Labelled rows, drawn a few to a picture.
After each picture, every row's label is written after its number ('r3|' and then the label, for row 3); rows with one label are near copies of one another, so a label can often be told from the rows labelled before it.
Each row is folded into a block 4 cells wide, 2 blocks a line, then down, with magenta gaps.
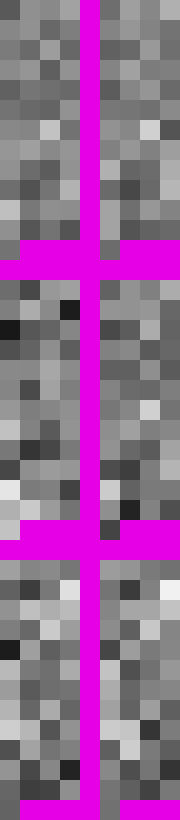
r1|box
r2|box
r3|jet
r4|box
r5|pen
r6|pen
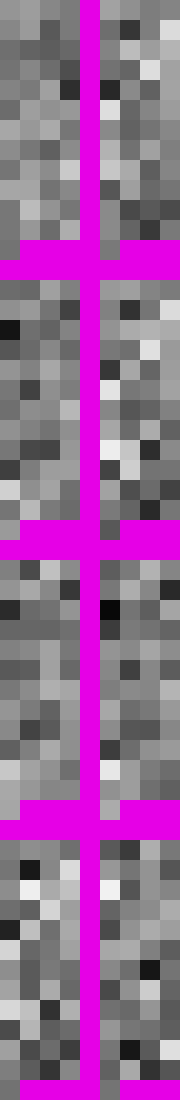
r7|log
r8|pen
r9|jet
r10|pen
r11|jet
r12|jet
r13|pen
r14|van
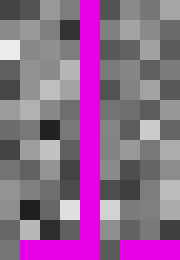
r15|van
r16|box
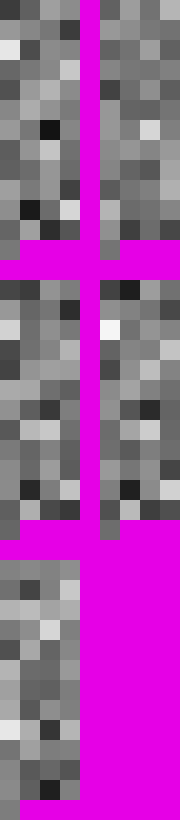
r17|van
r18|box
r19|van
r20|van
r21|pen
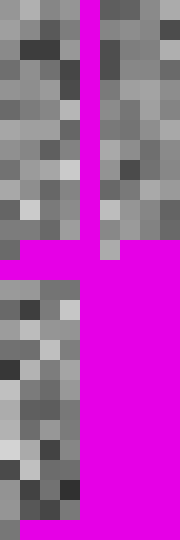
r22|log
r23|jet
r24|pen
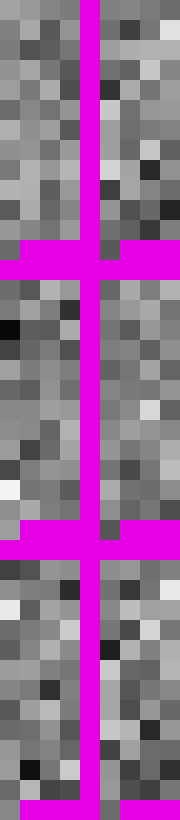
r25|log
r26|pen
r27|jet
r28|box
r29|van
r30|pen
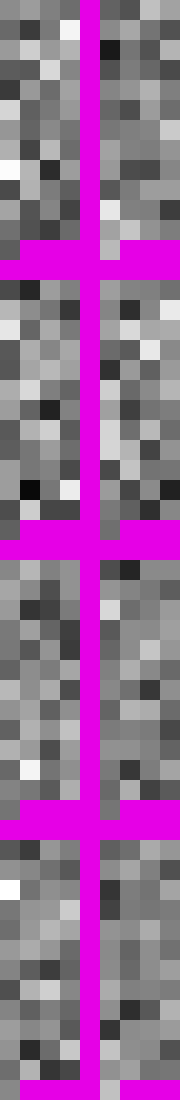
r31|pen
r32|jet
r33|van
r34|pen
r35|log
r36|van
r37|van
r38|jet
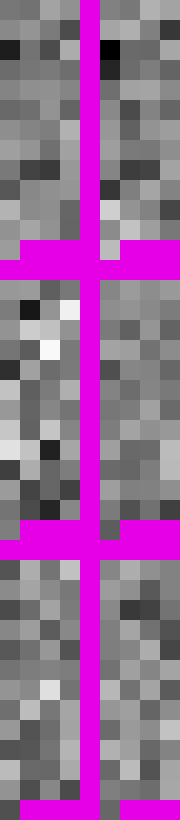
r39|jet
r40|jet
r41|pen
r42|box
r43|box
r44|log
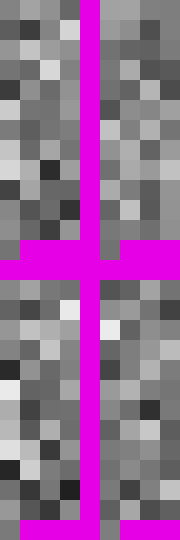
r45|pen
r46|log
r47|pen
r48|van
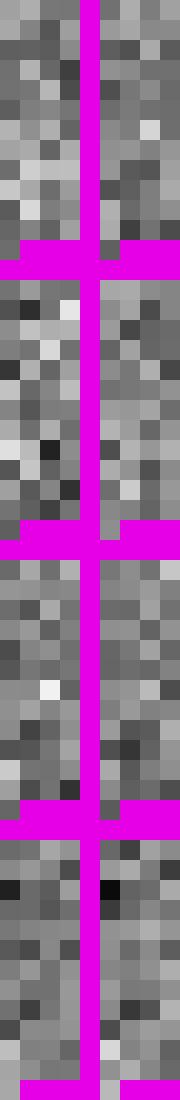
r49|log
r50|box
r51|pen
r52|log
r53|box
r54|box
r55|jet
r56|jet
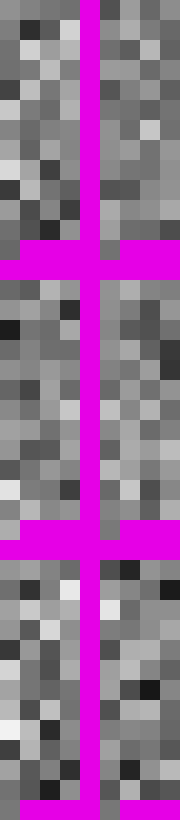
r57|pen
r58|box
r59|jet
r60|log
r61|pen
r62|van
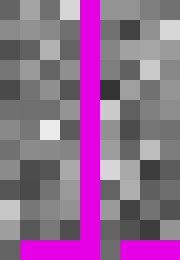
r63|box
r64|pen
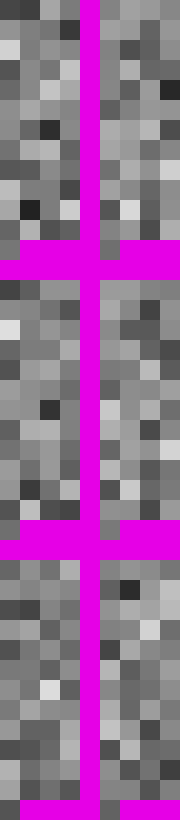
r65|van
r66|log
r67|van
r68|log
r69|box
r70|pen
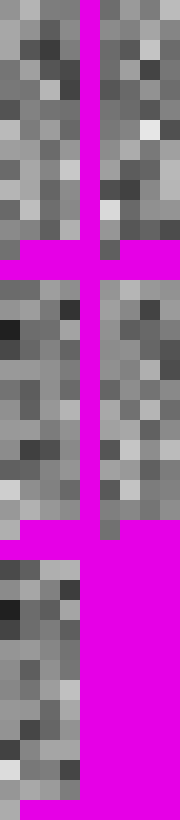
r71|log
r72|box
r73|jet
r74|log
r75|jet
